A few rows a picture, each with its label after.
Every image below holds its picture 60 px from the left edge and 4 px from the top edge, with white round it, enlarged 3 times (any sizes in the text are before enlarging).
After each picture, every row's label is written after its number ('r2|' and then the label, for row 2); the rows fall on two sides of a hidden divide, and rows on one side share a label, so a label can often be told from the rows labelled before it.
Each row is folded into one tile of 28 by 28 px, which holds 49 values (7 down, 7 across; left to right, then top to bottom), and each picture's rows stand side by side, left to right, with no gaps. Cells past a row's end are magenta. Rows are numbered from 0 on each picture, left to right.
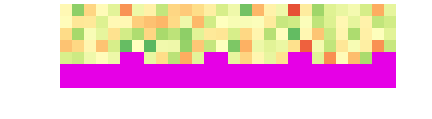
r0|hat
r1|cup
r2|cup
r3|cup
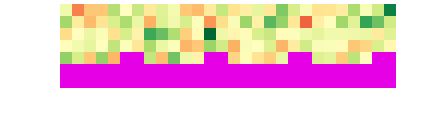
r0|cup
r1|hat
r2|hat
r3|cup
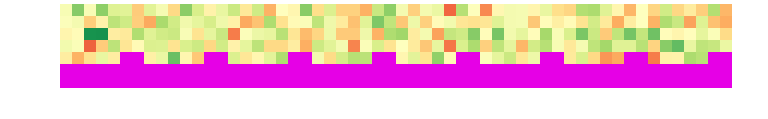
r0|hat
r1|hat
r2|cup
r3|cup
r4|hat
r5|hat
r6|hat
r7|hat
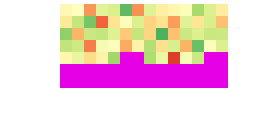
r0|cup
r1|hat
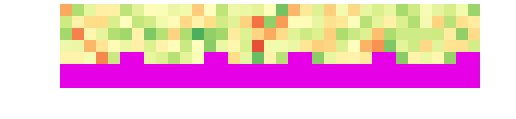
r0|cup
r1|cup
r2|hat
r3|cup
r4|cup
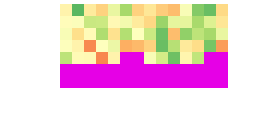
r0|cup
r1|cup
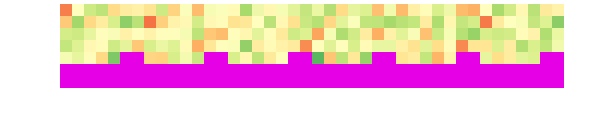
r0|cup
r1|cup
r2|cup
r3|cup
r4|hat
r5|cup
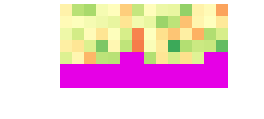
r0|cup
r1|hat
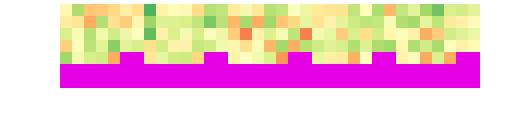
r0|hat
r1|cup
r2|hat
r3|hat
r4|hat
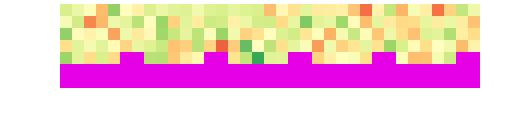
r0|cup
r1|cup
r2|cup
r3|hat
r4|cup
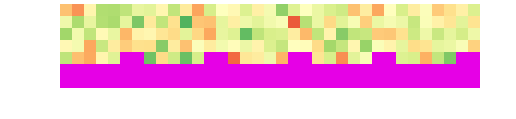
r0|cup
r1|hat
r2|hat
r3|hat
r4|cup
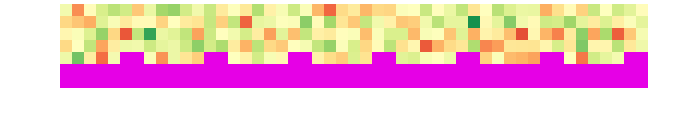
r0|hat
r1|hat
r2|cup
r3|hat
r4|cup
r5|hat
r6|hat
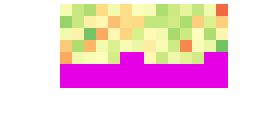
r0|hat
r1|hat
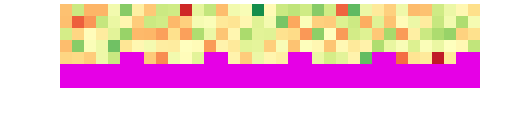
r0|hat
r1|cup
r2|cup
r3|hat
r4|hat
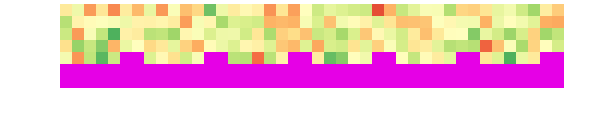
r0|cup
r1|cup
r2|cup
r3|hat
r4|hat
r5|hat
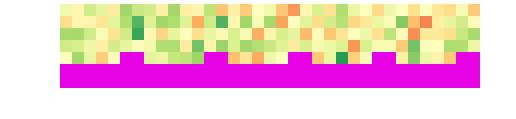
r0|cup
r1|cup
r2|hat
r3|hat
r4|hat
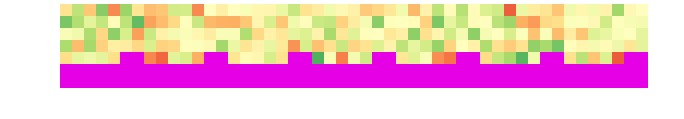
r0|cup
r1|hat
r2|hat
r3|cup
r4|hat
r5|hat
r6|hat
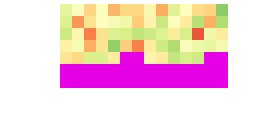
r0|hat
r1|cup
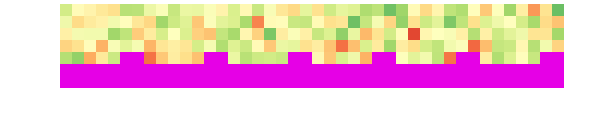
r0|cup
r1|hat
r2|cup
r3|hat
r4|cup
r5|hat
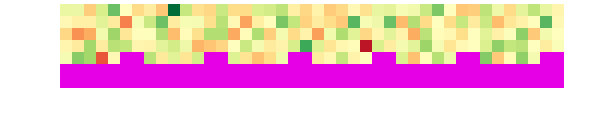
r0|hat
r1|cup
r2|hat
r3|cup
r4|hat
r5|cup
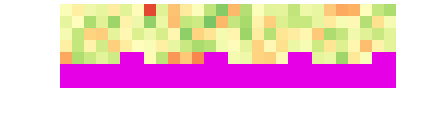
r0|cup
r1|hat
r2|cup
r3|cup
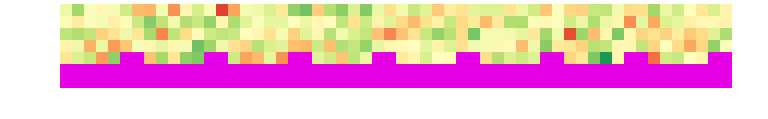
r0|cup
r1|hat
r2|cup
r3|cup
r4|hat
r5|hat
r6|hat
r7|hat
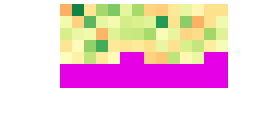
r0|cup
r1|hat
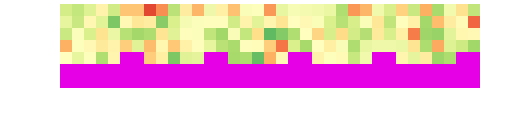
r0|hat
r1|hat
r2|cup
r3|cup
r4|hat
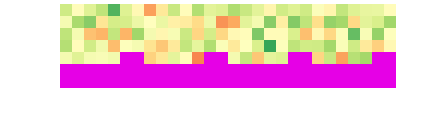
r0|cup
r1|hat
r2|cup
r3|cup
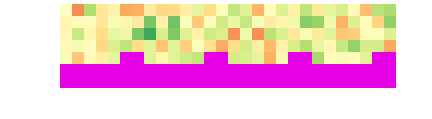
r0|hat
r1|cup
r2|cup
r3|cup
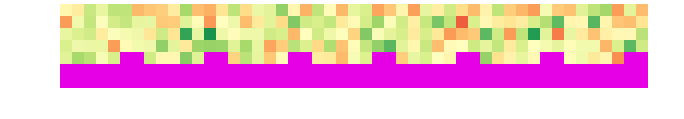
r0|cup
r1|hat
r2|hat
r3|hat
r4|hat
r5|cup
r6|hat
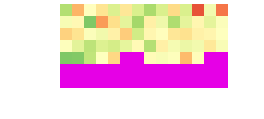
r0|cup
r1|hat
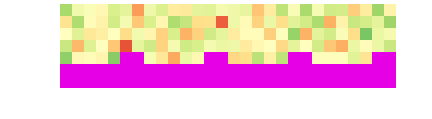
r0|cup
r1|hat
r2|cup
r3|cup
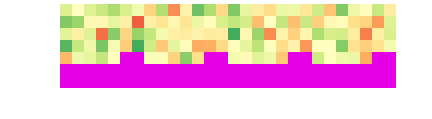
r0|hat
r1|cup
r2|cup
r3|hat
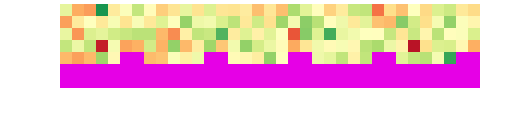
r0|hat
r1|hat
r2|cup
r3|hat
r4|cup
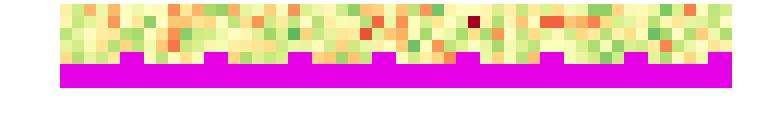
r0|hat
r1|cup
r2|hat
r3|hat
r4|hat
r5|hat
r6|hat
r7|cup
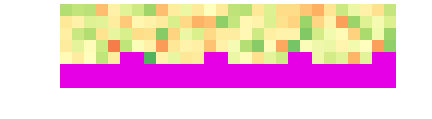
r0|cup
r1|cup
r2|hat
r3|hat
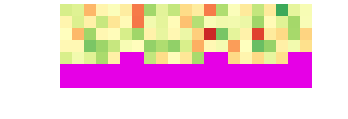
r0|hat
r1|cup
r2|cup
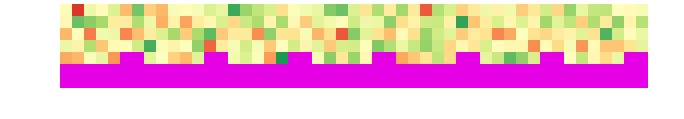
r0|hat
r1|cup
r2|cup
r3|cup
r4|hat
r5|cup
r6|cup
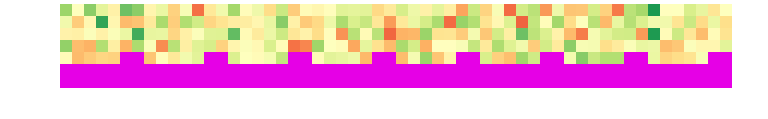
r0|hat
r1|hat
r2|cup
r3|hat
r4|hat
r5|cup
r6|cup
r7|hat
